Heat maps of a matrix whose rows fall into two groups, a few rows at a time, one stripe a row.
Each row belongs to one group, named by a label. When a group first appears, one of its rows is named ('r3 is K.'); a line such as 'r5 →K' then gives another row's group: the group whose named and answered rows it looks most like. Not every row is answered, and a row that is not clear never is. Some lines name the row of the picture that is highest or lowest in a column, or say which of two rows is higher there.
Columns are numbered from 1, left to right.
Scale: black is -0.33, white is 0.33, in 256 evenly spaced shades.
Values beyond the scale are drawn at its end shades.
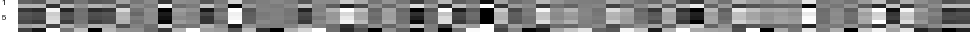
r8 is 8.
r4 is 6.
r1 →6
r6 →6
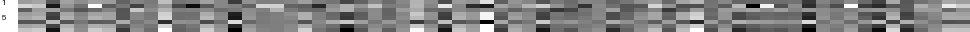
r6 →6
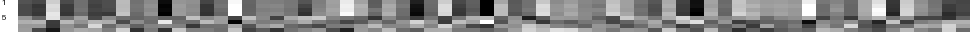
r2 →6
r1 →6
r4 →6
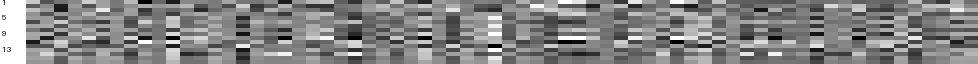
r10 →8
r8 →8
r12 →6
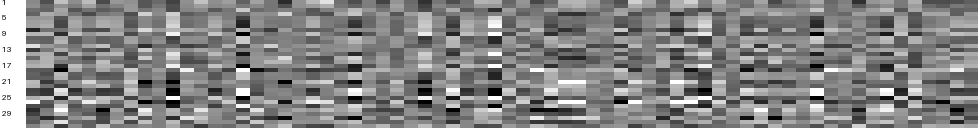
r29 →8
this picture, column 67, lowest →28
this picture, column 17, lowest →18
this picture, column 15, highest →26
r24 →6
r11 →6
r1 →8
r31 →8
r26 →8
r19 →6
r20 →6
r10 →6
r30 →8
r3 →6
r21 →8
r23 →6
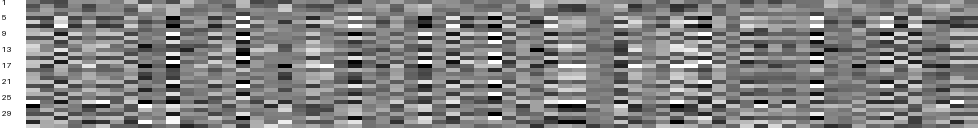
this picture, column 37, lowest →13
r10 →6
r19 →8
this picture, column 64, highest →7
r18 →6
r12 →8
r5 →6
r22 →6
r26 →8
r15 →6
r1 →8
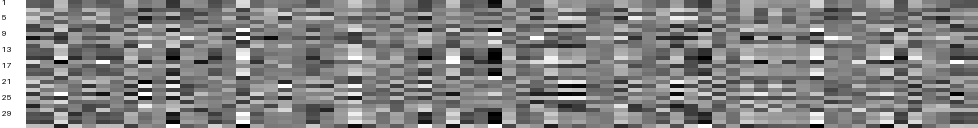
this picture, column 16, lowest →32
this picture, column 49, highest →32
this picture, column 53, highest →24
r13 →6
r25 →8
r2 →6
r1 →6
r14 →6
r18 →6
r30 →6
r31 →6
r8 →6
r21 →8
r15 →6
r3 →8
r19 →6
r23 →8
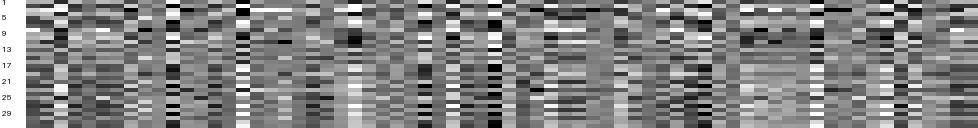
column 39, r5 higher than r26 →No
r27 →6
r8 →8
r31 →6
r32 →6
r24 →6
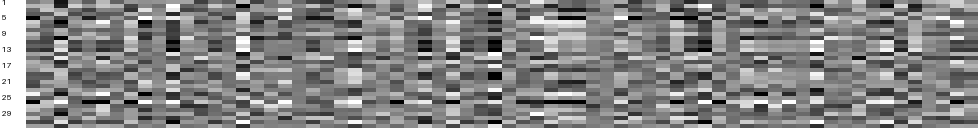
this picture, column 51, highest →26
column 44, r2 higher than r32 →No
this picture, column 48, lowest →5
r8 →6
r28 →8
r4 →6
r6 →8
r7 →8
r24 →8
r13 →6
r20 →6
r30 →8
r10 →8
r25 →6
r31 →6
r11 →6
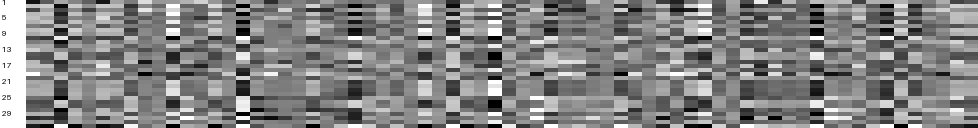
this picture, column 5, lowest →3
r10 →6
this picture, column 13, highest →1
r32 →6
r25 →8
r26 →6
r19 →8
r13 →8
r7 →8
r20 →6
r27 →6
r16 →8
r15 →6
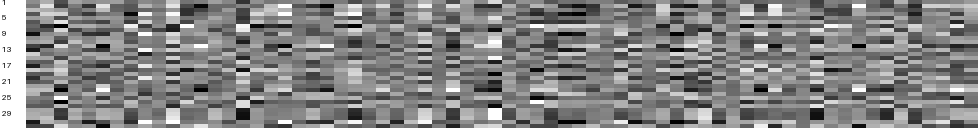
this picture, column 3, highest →25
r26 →8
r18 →8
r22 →8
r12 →8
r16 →6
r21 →6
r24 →8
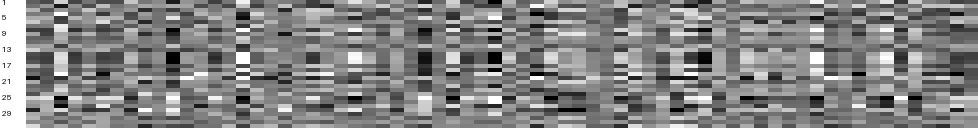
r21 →8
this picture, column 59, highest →20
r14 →6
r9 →8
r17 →8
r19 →8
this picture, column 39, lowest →28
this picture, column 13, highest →19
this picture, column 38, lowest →25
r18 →6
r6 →8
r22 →6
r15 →6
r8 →6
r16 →6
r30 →8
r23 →8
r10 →6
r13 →8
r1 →6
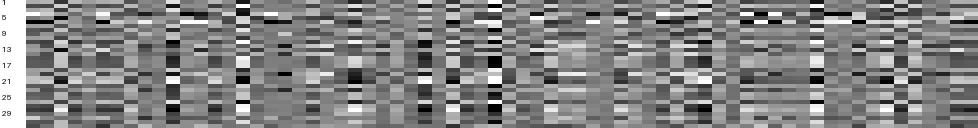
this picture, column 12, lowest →4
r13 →8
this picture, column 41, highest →6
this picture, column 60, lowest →6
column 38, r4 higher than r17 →No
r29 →6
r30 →8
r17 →6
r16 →6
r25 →6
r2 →6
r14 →8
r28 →6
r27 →6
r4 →8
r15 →6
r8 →6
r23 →8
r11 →6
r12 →8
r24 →6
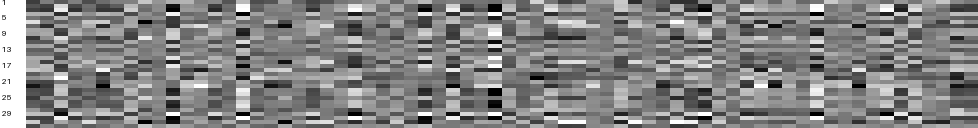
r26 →6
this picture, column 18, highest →18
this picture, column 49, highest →29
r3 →6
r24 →6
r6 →8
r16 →8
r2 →6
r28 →8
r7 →8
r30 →6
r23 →6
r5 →6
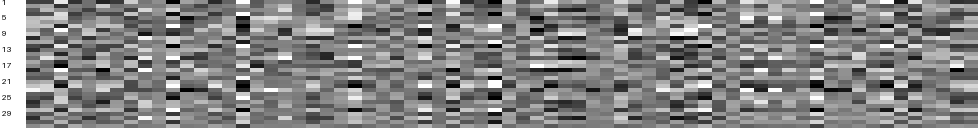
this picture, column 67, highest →17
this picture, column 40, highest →9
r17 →8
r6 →8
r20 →6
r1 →6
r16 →8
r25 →6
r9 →8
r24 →6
